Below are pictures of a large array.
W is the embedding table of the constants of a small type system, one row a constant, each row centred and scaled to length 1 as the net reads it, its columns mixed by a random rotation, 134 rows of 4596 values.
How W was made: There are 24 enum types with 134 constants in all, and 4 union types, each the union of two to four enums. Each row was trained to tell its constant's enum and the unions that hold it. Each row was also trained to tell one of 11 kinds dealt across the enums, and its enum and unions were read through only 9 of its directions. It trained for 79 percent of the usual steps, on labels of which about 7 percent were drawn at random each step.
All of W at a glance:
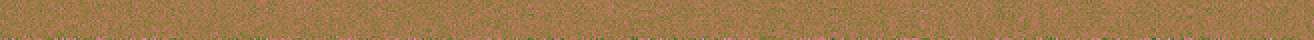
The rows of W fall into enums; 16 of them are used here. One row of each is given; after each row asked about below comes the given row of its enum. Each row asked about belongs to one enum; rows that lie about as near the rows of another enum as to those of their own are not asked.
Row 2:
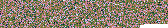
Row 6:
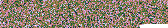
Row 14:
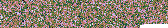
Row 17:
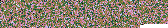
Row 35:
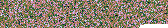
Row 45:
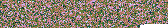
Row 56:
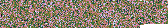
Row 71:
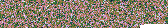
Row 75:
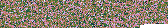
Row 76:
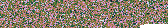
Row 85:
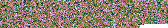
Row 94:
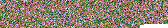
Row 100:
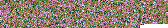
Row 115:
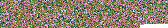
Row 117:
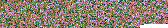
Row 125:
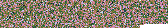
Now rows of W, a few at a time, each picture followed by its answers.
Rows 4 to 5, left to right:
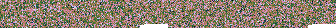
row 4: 85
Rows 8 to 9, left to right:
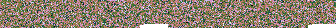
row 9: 75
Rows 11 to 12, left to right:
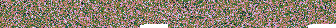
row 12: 76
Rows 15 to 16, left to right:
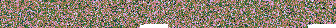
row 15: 17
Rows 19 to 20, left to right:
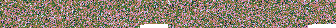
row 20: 6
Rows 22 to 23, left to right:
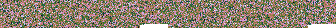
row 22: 35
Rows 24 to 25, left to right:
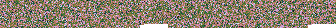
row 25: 125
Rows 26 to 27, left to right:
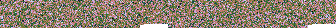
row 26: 17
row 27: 6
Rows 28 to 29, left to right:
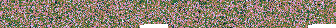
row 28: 35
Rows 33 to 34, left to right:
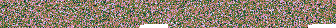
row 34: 100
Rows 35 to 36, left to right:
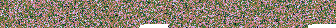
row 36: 45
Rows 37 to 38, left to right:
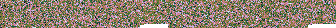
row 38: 45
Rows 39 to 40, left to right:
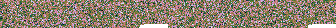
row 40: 76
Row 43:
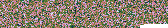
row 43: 56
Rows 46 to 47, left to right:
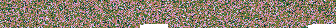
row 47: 56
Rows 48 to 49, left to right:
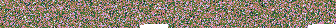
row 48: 94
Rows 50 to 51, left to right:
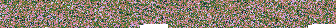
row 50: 56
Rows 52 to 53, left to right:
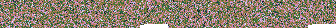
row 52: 100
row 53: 117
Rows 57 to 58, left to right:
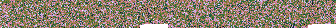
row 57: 56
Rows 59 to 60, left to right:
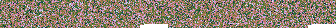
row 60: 125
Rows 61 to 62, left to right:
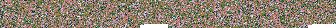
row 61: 45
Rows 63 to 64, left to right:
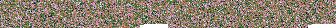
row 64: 56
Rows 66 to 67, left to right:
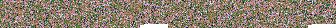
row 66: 2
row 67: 2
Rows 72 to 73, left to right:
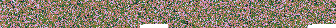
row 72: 17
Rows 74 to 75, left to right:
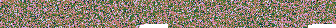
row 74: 6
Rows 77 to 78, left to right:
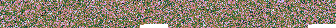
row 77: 17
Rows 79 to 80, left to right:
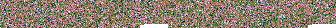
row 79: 75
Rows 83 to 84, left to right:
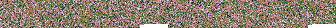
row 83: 35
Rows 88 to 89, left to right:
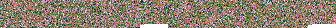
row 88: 75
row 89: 115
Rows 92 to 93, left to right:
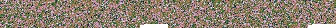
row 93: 117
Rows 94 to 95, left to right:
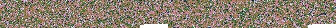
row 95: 76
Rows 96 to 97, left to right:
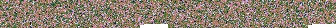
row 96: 115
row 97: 100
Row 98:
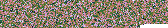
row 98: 45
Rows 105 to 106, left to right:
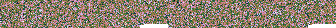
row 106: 17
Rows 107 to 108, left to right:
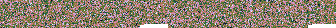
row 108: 100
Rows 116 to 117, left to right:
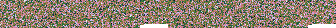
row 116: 35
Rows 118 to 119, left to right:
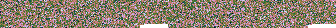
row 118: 75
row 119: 6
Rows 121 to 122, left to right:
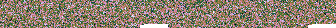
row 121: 117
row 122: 76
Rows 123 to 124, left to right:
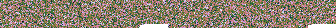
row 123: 14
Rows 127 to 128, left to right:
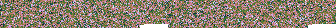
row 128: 45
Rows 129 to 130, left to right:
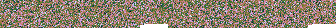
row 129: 100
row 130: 75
